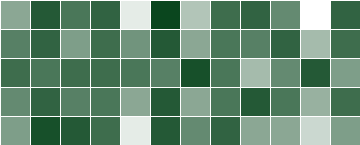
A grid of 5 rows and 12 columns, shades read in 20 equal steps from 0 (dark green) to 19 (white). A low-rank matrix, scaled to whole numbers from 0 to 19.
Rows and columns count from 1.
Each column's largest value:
10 5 9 5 17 6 13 5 12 10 19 9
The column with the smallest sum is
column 6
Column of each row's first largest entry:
11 11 9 11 5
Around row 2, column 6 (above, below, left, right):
0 6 8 10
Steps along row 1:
down up down up down up down down up up down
